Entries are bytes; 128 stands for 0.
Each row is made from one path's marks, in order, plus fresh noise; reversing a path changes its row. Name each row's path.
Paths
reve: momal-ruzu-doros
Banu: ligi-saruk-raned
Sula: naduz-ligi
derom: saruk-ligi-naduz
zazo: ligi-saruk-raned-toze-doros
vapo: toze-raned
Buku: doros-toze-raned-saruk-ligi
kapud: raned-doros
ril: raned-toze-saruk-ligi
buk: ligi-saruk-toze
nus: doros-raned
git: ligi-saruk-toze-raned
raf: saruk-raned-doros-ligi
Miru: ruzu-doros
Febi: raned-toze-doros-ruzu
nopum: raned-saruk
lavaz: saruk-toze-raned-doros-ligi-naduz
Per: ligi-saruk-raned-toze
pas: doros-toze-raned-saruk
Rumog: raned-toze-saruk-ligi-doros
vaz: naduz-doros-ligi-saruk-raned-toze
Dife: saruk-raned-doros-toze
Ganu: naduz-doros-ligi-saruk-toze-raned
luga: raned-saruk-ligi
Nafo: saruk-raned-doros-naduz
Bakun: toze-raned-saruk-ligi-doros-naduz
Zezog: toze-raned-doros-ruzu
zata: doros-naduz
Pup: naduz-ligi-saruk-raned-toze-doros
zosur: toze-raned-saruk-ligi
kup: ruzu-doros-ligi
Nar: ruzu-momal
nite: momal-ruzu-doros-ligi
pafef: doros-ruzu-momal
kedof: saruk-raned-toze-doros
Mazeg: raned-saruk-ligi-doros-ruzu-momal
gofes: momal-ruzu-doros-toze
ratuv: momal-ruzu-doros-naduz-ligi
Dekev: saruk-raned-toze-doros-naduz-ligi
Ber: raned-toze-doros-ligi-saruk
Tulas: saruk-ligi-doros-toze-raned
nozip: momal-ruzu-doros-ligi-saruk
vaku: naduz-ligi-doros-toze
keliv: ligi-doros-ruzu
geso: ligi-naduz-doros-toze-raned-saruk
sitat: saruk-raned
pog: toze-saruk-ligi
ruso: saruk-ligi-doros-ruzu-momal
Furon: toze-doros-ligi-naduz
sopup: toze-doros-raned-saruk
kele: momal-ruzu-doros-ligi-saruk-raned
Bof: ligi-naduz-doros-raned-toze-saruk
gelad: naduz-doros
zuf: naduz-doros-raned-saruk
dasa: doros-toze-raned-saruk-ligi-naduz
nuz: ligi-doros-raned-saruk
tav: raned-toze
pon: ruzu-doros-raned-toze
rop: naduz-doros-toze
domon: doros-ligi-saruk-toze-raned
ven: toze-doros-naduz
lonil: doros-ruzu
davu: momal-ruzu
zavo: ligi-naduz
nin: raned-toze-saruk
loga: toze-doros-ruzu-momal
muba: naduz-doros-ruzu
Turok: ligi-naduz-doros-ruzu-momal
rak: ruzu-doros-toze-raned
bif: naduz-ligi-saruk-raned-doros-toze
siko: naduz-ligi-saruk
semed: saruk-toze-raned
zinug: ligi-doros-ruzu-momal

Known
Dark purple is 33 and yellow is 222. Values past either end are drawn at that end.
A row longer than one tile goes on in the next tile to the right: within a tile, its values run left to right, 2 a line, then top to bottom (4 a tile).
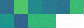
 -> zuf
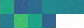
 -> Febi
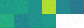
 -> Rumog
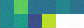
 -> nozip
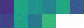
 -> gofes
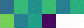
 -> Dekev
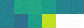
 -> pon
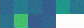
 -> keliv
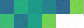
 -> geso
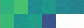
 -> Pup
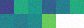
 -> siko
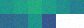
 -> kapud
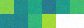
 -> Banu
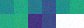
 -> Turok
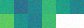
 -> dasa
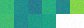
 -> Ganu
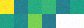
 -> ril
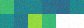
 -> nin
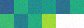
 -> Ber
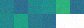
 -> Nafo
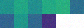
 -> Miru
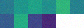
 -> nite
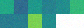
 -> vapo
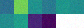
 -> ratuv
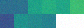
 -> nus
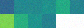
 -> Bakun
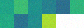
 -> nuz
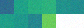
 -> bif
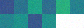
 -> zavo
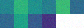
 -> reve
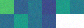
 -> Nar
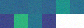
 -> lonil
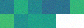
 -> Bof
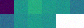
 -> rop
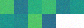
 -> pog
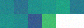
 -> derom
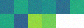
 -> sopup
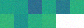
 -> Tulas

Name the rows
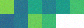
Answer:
sitat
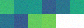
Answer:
nopum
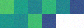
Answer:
kedof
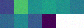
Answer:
gelad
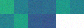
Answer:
pafef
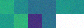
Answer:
zinug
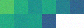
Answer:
zazo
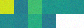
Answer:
luga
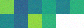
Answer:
semed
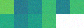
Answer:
domon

